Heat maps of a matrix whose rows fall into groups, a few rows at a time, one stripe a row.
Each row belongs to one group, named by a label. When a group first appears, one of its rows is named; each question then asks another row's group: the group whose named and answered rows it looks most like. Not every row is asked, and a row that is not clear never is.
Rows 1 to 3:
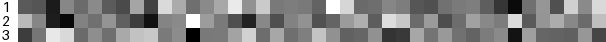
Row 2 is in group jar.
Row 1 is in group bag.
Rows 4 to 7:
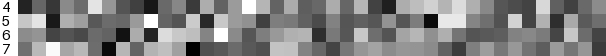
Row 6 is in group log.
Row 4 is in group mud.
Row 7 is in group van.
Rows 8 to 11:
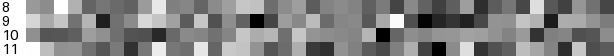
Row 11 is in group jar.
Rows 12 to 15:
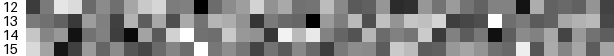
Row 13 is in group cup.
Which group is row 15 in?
jar
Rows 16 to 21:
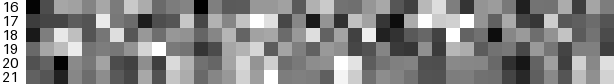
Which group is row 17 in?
mud
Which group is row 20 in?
bag
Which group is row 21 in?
bag
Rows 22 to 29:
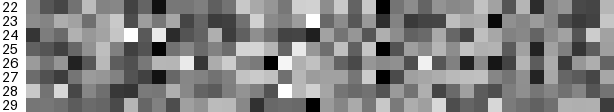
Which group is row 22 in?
mud
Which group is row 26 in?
log
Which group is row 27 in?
mud
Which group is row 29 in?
cup
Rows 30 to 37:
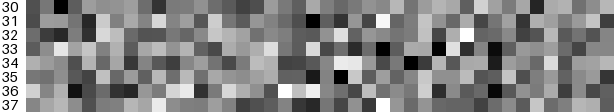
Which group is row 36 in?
log
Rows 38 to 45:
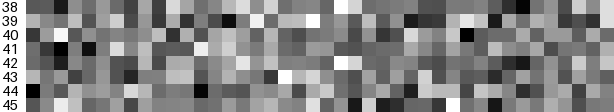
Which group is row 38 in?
bag
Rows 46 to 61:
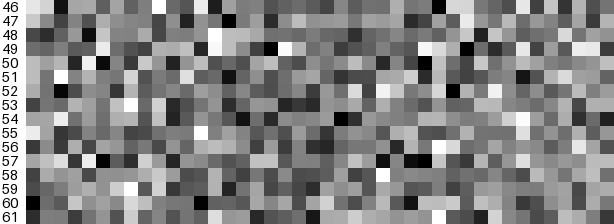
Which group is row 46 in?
jar
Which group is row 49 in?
log
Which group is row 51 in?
van
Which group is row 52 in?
cup
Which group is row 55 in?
jar
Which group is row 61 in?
cup
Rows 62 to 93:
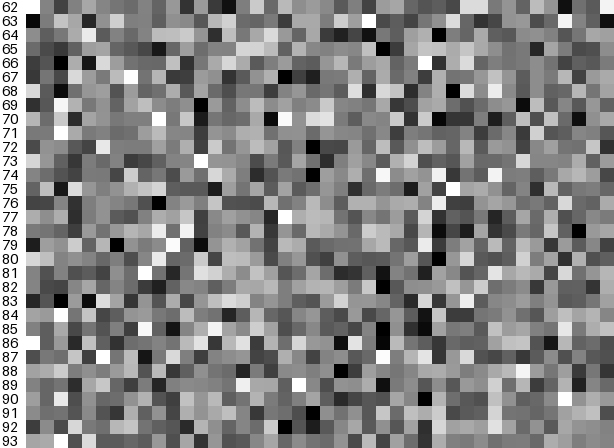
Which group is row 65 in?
mud
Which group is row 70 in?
log
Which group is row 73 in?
jar
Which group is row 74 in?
cup
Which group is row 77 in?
log
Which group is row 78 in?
log
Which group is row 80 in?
jar
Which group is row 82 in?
mud
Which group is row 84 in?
van
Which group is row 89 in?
mud
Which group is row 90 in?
van
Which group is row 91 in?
cup
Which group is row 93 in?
van
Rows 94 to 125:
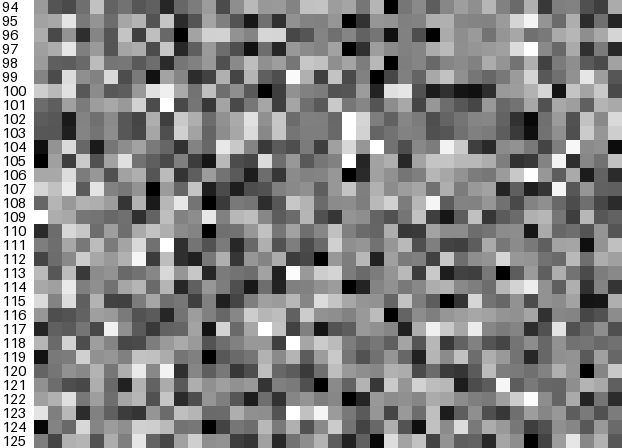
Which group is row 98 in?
mud
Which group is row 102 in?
bag
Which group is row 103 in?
bag
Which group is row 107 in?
van
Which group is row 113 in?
log
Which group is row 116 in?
mud
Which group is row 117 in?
mud
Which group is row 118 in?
log
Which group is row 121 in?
cup
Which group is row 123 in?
log
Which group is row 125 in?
van
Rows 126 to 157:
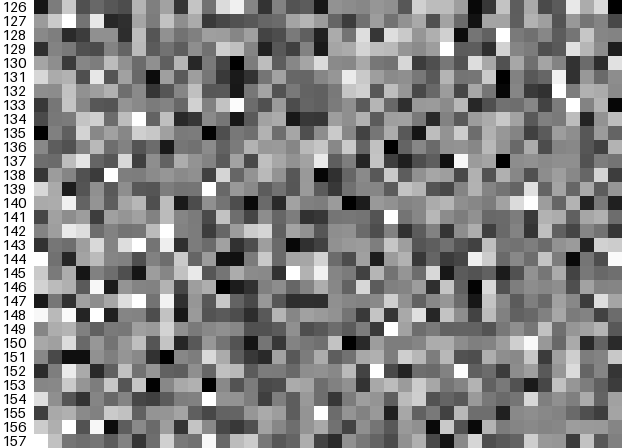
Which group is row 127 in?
van
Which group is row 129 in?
cup
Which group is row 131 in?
van
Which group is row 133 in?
cup
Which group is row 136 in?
mud
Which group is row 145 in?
log
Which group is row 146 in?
van
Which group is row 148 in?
van
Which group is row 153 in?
van
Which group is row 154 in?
jar
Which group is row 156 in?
van
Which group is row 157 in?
jar
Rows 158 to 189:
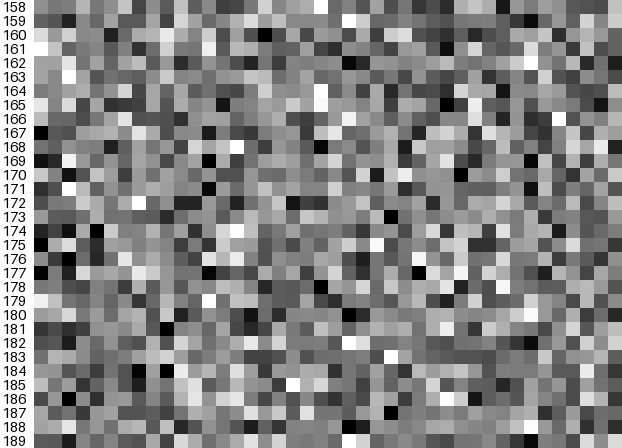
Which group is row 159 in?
bag
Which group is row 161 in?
jar
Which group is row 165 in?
log
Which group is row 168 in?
cup
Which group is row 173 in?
mud
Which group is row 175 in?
cup
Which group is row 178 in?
cup
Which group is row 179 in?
jar
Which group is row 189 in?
bag
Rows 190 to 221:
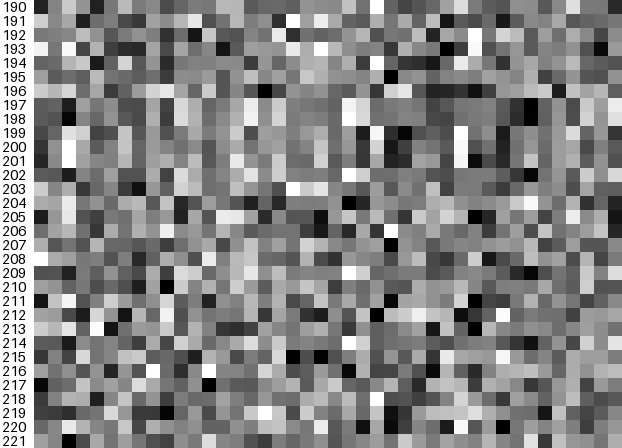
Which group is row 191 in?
log
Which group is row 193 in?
log
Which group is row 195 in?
mud
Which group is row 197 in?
bag
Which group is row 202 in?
bag
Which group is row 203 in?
log
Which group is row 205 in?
cup
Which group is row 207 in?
mud
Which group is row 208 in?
jar
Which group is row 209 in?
bag
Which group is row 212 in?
cup
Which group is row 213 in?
van
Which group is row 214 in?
bag
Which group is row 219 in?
mud
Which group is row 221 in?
jar
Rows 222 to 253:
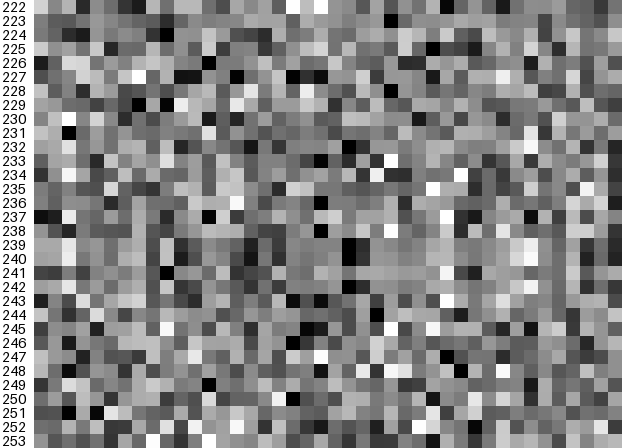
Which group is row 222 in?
log
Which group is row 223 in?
mud
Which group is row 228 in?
mud
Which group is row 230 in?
van
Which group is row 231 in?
jar
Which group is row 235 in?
log
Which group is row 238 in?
cup
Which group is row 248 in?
cup
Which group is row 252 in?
cup
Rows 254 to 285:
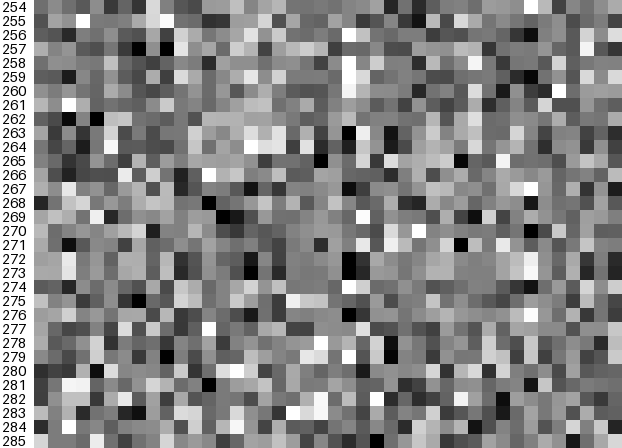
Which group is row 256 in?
bag
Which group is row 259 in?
bag
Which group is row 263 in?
mud
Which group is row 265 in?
cup
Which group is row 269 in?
van
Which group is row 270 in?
van
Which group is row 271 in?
cup
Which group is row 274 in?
bag
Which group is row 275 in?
log
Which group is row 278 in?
mud
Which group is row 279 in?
mud
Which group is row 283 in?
log
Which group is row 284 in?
cup
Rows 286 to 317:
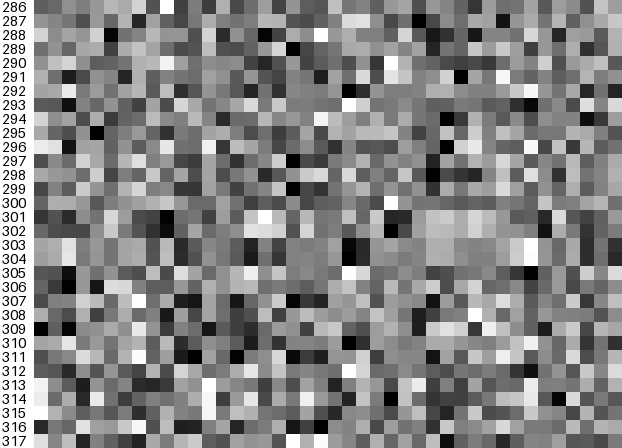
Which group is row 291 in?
cup
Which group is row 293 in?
bag
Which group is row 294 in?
log
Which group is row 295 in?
cup
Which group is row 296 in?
jar
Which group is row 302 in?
mud
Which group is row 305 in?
bag
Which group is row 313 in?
jar
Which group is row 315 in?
jar
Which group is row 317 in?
log
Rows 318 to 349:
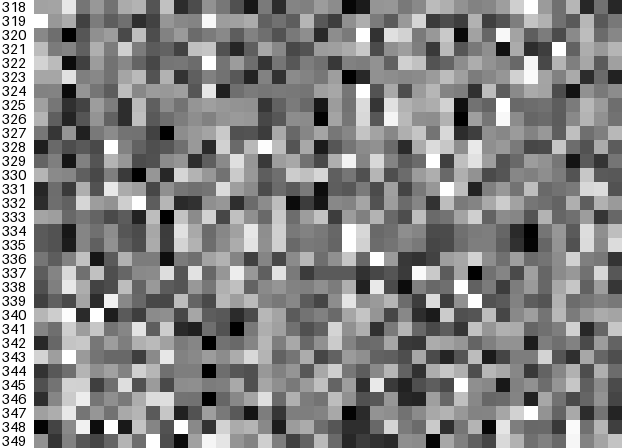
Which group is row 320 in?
cup
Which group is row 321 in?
van
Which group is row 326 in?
cup
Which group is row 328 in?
mud
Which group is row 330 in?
log
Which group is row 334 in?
bag
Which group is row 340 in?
van
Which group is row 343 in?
jar
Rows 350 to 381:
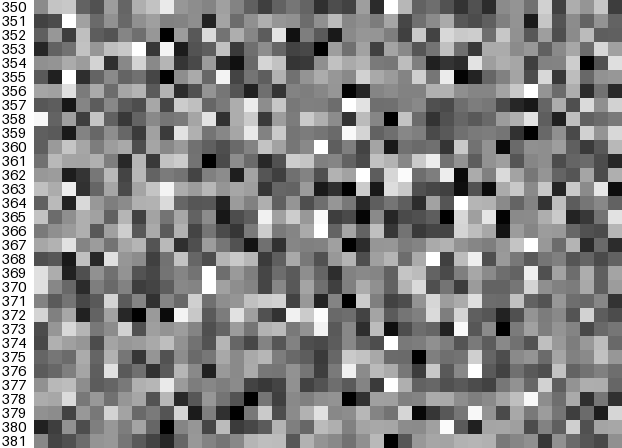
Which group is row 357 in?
bag
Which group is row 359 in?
bag
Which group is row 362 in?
cup
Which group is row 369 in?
jar
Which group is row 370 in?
jar
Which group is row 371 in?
mud
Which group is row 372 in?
log
